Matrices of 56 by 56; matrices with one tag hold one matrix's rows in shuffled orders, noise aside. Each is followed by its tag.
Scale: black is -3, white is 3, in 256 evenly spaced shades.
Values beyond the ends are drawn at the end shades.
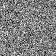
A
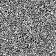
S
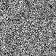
A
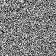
A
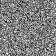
S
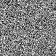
A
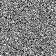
S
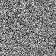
A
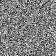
S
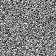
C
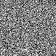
C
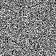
C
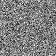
A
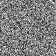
S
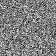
C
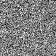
A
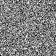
C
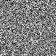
C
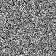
A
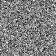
S
